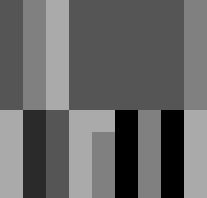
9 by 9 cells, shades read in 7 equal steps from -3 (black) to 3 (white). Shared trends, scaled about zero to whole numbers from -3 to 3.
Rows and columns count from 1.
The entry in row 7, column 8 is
-3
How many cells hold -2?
4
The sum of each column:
-1 -8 1 -1 -4 -17 -5 -17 4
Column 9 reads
0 0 0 0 0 1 1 1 1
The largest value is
1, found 18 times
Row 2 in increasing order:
-1 -1 -1 -1 -1 -1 0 0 1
